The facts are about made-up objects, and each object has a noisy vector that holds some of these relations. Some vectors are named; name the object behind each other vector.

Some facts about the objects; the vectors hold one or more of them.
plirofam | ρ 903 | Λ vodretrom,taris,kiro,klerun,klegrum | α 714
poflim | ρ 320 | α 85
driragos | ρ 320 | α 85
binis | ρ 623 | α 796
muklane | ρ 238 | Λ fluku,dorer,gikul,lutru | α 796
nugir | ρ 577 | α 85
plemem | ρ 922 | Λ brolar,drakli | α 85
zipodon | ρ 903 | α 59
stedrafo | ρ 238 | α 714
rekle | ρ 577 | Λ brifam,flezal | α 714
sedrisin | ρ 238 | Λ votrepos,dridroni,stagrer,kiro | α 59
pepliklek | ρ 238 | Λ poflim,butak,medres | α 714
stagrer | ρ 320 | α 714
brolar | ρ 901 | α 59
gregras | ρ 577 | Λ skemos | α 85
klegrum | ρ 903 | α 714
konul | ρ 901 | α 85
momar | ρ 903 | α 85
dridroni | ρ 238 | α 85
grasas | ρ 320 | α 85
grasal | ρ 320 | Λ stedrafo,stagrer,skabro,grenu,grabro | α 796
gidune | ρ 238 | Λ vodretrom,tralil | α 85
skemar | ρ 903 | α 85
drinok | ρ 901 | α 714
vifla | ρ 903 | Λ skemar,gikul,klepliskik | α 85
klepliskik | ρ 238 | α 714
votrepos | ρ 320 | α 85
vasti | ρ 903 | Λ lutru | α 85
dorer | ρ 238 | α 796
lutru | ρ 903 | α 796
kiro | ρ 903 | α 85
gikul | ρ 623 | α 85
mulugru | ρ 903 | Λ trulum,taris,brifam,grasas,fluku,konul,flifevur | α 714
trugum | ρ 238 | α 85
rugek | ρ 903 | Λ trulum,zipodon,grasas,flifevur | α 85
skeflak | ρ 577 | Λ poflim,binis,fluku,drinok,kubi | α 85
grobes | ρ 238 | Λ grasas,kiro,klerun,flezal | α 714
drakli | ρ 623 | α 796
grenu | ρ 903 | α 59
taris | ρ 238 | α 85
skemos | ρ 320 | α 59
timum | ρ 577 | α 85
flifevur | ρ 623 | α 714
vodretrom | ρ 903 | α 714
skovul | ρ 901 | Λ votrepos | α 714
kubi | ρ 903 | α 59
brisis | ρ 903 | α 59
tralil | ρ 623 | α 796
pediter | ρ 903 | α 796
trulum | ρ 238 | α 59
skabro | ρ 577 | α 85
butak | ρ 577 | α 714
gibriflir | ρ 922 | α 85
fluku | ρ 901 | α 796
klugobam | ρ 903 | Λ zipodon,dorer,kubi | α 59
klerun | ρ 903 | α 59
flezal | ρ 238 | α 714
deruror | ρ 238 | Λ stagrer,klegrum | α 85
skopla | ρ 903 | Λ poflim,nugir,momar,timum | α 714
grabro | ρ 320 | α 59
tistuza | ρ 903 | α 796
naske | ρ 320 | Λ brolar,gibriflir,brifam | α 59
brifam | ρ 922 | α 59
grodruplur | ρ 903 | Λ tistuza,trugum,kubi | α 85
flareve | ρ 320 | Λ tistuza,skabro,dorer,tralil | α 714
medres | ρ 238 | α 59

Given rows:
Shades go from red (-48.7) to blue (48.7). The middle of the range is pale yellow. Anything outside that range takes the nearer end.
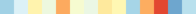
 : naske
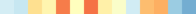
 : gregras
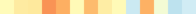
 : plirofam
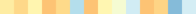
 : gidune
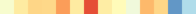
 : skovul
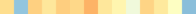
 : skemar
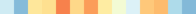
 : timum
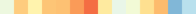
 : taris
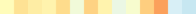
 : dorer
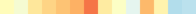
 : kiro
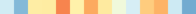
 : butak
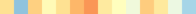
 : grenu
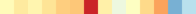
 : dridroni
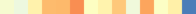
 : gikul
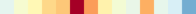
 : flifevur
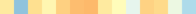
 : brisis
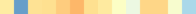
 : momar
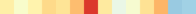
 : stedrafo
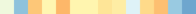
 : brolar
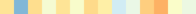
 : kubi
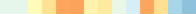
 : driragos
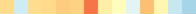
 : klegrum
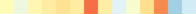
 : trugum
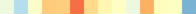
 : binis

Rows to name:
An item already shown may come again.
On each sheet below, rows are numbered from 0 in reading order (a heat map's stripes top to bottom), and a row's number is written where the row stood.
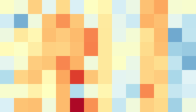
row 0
klugobam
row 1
poflim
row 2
taris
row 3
klepliskik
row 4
fluku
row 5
mulugru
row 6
flareve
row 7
rugek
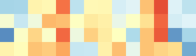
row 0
skeflak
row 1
pepliklek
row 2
rekle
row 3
vasti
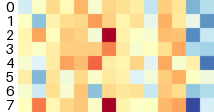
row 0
brifam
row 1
drakli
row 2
deruror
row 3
klepliskik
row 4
gikul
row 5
kubi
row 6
plemem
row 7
sedrisin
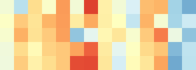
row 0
skabro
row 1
plirofam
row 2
muklane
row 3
taris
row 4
trulum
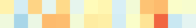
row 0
klugobam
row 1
pepliklek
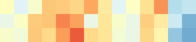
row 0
medres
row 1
fluku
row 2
konul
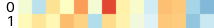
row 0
skabro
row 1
gidune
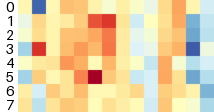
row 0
skopla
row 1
trulum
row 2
taris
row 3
grobes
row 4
plirofam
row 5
grasas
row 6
vifla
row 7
vodretrom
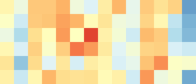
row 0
lutru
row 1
drinok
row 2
skabro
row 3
zipodon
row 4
grodruplur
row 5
tralil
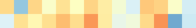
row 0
tistuza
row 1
flezal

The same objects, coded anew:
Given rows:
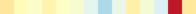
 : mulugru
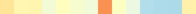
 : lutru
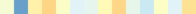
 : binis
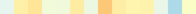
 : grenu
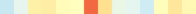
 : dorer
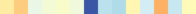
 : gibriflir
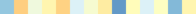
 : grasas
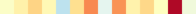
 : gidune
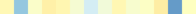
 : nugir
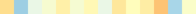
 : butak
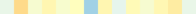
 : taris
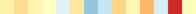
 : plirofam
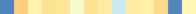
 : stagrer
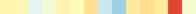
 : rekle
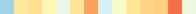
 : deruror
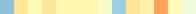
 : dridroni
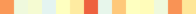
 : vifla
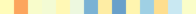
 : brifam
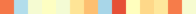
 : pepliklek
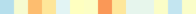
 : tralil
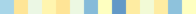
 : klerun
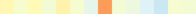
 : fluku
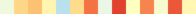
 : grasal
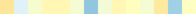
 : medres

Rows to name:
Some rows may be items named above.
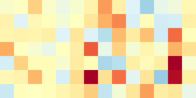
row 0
gikul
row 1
tistuza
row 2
plirofam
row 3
vifla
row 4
grobes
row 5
flareve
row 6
skovul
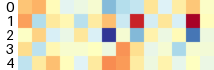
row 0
plemem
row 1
skeflak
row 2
brolar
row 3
drinok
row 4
skabro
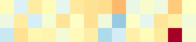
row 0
trugum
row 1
trulum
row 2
grobes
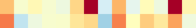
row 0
muklane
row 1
pepliklek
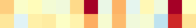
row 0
muklane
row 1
klugobam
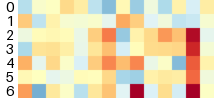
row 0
flifevur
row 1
drinok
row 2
sedrisin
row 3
deruror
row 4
grodruplur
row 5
rekle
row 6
skeflak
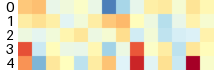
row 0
naske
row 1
klepliskik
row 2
zipodon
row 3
skopla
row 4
skeflak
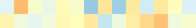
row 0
flezal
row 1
gregras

